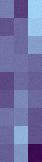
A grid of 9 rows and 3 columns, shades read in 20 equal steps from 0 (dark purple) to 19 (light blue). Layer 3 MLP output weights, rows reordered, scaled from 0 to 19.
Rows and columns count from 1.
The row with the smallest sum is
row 9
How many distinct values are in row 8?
3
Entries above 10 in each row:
2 1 1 0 0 1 1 1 1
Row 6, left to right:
7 12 9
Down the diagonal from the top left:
11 9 14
